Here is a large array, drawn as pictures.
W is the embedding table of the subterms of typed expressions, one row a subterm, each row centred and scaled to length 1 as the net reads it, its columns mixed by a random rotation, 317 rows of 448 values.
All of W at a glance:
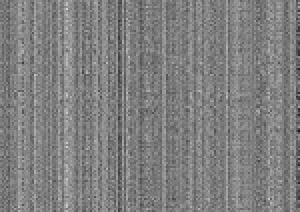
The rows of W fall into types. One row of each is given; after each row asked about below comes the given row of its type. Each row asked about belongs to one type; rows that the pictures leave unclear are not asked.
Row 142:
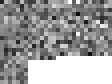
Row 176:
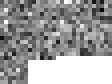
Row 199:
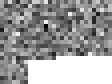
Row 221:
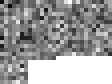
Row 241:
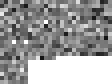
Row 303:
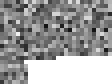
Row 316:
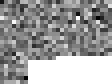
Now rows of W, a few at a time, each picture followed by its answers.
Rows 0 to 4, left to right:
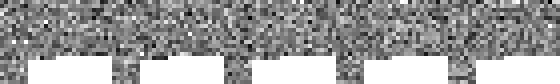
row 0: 241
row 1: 142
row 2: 303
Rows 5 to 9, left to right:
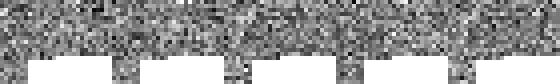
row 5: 176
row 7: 199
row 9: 199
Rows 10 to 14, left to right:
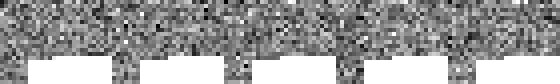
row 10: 316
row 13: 176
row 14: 221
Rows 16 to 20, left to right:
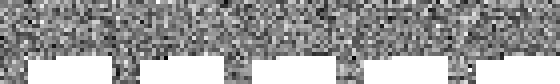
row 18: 316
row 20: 199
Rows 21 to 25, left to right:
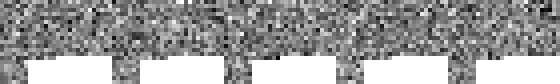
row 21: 199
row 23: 303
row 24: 199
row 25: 176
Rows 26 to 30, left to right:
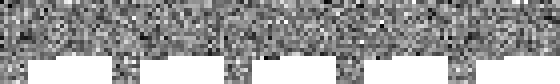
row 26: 221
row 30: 221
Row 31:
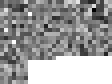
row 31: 176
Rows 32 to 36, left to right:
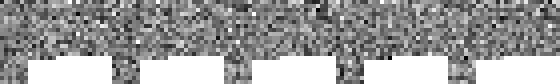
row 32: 142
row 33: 241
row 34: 176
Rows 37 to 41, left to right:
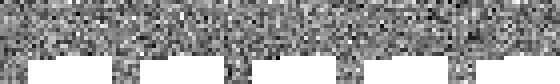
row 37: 142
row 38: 142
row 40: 241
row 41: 221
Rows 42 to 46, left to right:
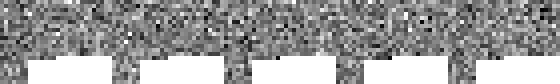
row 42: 176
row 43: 241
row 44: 303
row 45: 303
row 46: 176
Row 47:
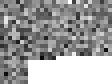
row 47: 303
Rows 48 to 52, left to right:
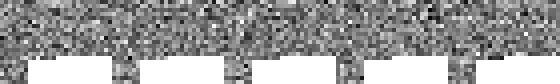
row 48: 241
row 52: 142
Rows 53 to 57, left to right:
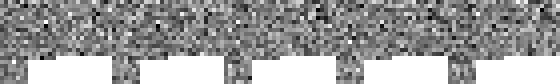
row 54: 199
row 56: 241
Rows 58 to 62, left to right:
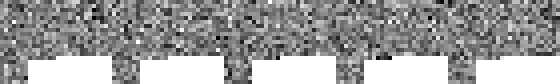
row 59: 241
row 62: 316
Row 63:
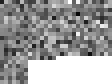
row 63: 142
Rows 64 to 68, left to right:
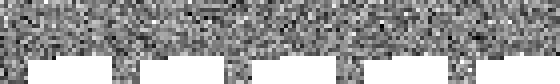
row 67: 199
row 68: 221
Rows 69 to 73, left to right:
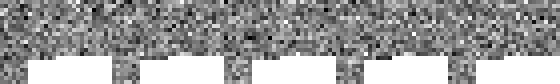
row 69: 176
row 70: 142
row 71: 221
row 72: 142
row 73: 142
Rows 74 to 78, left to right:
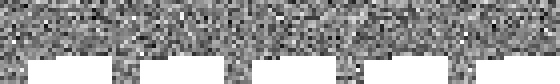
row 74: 241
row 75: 142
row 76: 241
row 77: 199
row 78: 241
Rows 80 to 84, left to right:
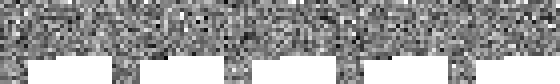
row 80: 199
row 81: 303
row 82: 221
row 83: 303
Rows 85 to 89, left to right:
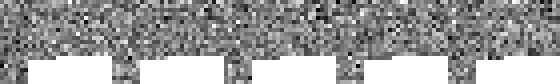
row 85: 142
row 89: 176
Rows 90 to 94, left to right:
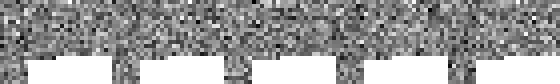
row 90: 303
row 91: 142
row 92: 199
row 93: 176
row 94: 142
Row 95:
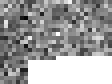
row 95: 176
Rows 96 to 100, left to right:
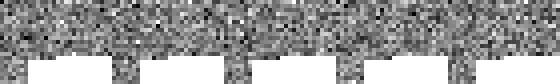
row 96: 221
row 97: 241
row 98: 303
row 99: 221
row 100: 142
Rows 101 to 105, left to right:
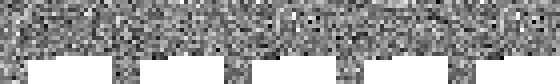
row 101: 199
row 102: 303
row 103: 303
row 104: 241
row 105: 303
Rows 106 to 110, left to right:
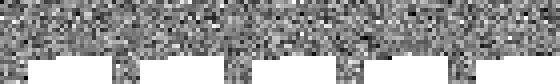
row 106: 316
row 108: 142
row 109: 221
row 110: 316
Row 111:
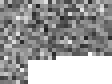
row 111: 199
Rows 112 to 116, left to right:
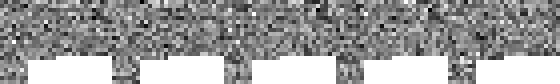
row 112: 241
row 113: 199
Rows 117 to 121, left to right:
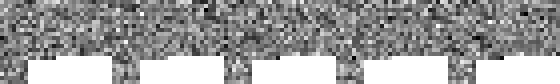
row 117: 176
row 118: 176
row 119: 221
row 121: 221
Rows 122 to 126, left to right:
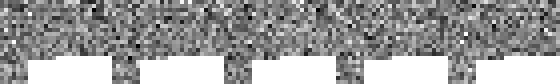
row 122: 176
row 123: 199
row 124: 176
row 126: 241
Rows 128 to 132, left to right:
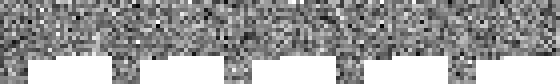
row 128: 221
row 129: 241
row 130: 221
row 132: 316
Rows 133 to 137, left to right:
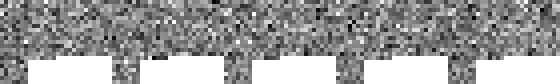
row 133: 241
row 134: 241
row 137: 176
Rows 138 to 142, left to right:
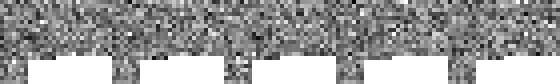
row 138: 221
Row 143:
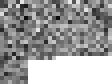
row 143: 316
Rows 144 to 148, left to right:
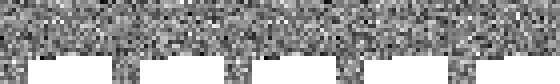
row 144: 241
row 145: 142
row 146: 241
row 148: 142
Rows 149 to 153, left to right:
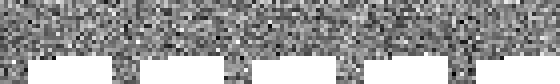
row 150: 241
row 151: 199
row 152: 199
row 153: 303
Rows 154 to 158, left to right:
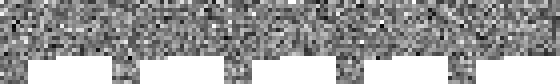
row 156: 176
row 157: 241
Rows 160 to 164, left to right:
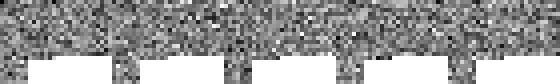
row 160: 316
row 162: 142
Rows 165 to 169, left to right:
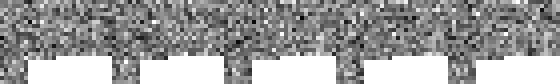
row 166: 221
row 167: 221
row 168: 199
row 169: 176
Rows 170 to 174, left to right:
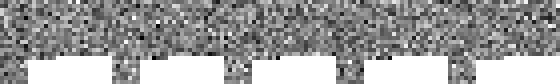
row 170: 303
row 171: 241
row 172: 221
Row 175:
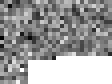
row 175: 221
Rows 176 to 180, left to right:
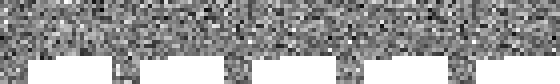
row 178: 241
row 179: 241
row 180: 241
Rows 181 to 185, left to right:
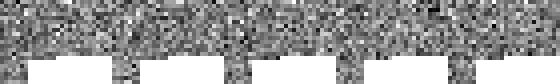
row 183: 303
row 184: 176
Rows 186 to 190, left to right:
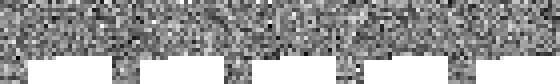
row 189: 199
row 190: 316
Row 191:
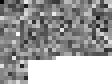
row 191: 316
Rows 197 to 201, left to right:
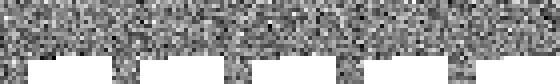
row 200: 303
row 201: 316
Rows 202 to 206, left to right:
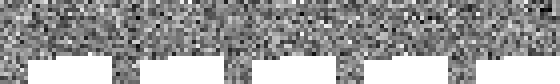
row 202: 199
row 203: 303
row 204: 142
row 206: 176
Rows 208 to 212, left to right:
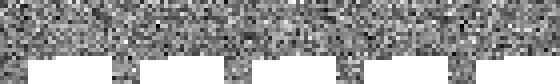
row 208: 316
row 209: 199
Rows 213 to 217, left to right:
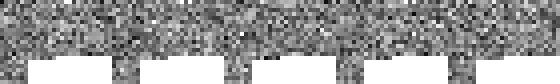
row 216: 142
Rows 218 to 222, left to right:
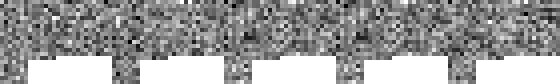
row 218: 241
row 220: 221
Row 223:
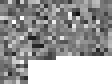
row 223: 316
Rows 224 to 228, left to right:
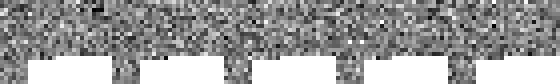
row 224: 176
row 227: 241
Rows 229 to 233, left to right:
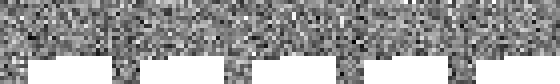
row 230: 241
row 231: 142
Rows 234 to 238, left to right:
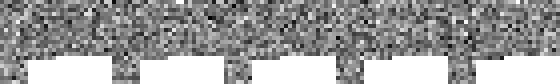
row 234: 199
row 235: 316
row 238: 303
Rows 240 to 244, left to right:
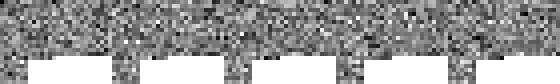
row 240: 316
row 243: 316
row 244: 221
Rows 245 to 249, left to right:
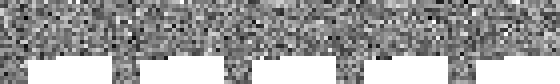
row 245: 303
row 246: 303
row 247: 241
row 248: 241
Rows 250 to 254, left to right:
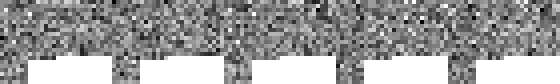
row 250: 176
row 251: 316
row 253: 142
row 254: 176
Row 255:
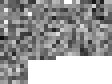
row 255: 176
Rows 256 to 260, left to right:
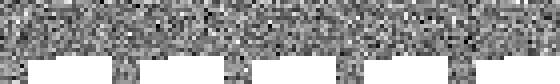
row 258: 199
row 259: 142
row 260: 303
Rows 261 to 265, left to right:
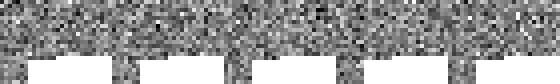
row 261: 142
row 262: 199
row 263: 176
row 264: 303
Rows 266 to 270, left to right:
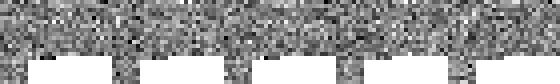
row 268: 241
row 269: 221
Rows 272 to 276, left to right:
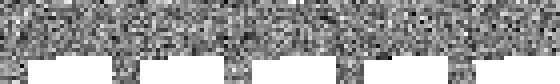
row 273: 176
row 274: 221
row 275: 303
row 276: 303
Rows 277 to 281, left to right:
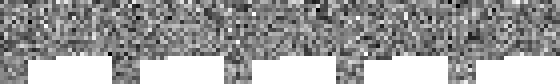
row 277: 221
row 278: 316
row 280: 142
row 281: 221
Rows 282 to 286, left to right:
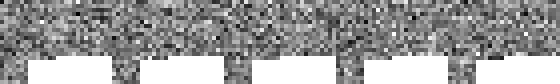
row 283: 241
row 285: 221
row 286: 142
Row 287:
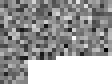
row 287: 303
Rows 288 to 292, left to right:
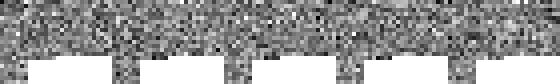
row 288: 316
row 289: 303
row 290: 241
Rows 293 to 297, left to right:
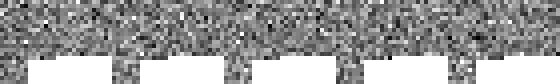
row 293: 241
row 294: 142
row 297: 221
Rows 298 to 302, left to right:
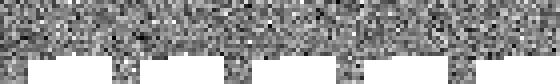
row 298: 221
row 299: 221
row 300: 241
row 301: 316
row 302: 303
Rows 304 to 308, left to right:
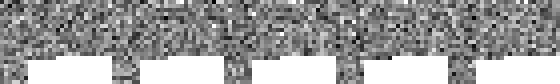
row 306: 176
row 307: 303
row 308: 303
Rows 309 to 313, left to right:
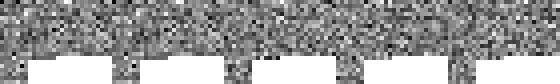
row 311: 241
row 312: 199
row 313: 142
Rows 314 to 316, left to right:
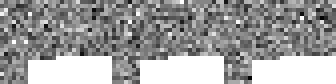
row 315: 199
